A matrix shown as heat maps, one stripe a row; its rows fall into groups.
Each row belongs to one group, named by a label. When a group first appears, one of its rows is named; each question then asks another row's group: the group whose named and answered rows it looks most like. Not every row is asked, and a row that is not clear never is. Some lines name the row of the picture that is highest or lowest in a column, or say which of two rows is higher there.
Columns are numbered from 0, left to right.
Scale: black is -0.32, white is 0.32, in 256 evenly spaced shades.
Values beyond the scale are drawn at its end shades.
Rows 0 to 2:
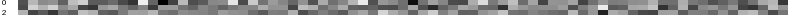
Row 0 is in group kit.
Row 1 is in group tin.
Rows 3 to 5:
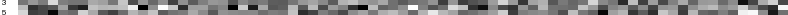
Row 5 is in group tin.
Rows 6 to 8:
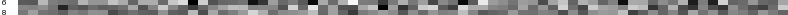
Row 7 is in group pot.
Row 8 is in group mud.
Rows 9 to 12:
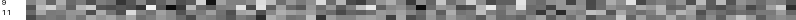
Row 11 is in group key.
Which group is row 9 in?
mud
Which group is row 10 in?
kit
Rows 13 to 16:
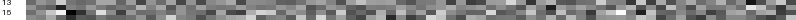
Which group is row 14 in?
tin
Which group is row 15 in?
mud
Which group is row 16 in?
pot
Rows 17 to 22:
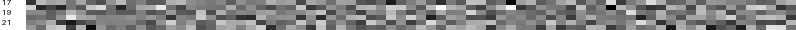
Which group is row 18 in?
tin
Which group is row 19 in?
mud
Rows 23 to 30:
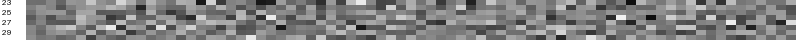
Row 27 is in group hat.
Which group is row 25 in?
kit
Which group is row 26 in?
key
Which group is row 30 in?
key
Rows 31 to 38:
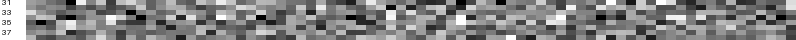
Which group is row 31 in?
hat
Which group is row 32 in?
pot
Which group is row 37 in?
mud
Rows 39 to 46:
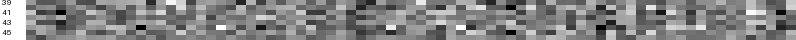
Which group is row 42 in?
mud
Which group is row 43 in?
tin
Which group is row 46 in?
hat
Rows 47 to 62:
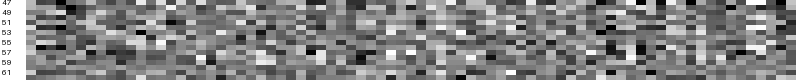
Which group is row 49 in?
mud
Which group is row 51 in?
kit
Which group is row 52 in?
tin
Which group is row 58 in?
mud
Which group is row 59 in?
mud
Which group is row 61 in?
tin
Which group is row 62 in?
pot
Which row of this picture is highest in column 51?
52
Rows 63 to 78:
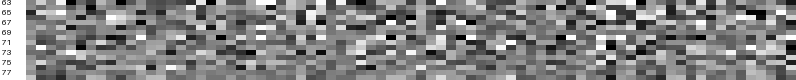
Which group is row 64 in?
key
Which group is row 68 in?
mud
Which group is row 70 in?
pot
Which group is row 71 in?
tin
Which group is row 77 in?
tin
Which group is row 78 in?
tin
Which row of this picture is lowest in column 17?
66
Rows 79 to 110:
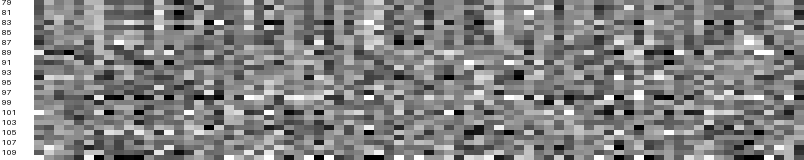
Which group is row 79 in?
kit
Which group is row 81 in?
kit
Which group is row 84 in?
kit
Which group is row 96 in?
kit
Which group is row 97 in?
mud
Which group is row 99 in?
key
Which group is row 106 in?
pot
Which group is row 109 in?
kit
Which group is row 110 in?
key
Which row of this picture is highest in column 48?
98
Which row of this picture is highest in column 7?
105
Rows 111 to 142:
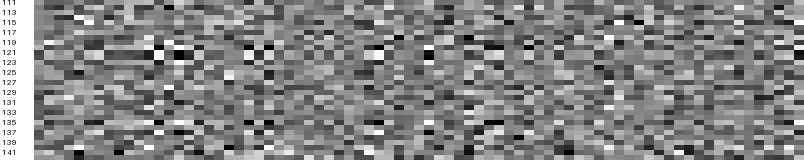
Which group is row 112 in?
hat
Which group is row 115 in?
hat
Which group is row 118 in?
pot
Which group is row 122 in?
kit
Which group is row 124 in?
mud
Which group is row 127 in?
pot
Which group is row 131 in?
kit
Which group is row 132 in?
pot
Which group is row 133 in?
hat
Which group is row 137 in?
kit
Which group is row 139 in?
key
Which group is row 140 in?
pot
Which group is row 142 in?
pot
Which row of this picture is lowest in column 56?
124
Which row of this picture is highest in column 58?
115
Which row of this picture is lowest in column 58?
119
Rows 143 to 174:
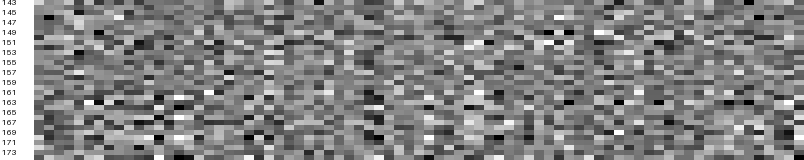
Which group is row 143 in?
key
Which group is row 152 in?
hat
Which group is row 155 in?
mud
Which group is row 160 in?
key
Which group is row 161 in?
mud
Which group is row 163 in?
key
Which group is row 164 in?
kit
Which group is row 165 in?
hat
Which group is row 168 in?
hat
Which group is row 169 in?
hat
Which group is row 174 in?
kit
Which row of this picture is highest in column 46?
174
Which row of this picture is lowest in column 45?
151
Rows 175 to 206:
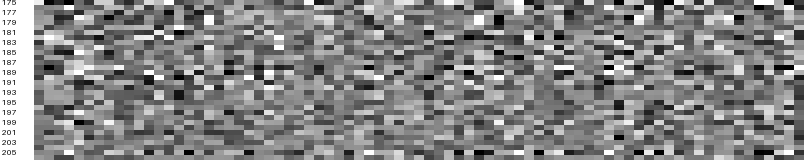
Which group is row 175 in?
tin
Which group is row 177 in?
hat
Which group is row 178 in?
mud
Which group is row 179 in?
mud
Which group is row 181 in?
kit
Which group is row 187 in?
pot
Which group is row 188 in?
hat
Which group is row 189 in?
pot
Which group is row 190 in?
kit
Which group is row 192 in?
mud
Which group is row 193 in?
kit
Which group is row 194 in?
kit
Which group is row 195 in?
key
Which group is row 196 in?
tin
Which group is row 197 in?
pot
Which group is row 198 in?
key
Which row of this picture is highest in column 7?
199
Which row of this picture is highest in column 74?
182
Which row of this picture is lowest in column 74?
188
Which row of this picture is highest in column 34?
190
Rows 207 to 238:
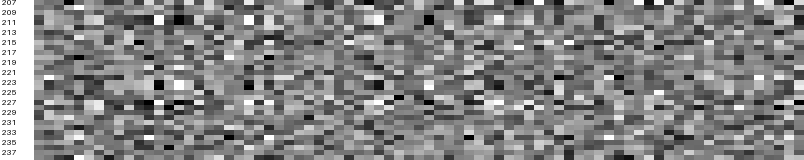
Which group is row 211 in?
kit
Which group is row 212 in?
mud
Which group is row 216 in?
tin
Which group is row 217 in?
mud
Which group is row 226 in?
pot
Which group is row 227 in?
kit
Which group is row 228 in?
hat
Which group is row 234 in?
pot
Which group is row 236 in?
hat
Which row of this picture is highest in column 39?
224
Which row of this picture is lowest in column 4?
218
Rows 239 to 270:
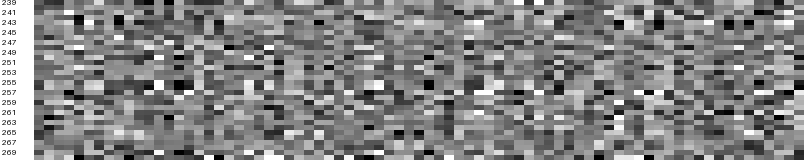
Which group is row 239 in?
hat
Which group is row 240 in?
hat
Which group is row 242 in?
hat
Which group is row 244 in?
key
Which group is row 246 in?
hat
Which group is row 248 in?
pot
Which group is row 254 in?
key
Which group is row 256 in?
kit
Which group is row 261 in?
key
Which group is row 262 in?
hat
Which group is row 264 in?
hat
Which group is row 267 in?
key
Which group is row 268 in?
key
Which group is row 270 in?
mud
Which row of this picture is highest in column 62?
257
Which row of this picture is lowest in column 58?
243
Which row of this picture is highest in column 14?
258
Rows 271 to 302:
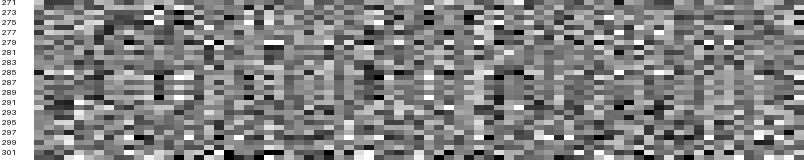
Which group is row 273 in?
kit
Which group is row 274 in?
pot
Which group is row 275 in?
kit
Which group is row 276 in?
mud
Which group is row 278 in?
key
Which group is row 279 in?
mud
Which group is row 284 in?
mud
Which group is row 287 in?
mud
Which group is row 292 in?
tin
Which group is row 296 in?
mud
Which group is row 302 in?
pot
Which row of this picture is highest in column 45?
285
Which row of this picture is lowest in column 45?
298
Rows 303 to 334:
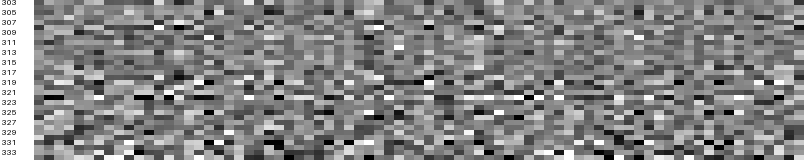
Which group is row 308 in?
kit
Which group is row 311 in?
hat
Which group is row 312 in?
mud
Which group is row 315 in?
mud
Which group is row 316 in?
key
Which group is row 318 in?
kit
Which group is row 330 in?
tin
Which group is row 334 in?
hat
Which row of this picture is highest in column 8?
334
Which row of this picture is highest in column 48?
322
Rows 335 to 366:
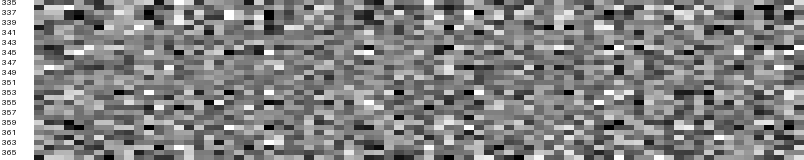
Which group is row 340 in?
key
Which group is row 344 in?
hat
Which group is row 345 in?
pot
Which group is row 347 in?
mud
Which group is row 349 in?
tin
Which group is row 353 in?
pot
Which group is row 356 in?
kit
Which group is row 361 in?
pot
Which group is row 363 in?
mud
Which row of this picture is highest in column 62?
366
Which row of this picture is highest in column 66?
336
